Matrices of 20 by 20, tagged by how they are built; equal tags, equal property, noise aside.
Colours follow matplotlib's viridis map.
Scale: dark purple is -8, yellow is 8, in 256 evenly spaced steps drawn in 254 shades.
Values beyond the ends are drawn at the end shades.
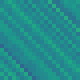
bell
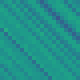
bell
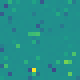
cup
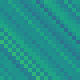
bell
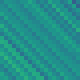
bell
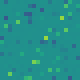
cup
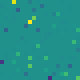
cup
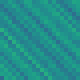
bell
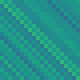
bell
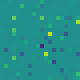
cup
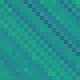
bell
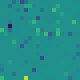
cup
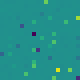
cup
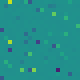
cup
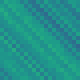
bell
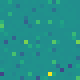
cup
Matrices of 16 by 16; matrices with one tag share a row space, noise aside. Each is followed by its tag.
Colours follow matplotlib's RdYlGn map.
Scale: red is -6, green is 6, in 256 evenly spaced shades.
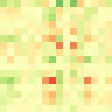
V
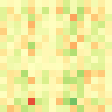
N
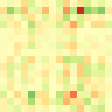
N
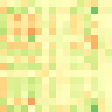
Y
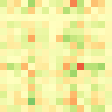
N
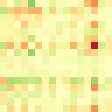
Y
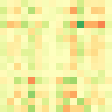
N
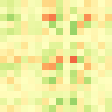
V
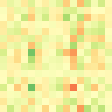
N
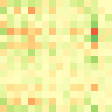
Y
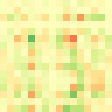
N
